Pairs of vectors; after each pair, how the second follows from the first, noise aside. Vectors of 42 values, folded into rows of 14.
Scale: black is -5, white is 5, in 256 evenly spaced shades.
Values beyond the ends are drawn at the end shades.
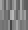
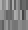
shuffled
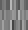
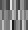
scaled up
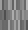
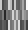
scaled up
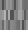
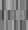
shuffled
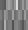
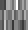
scaled up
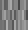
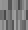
sign-scrambled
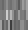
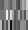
scaled up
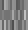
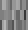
sign-scrambled
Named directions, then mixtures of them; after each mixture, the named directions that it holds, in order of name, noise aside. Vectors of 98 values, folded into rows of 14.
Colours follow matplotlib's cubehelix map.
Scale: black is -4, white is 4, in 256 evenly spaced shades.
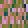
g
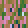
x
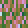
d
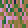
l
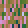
x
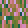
d, l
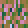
d, x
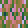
d, g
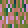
g, l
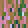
x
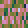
g
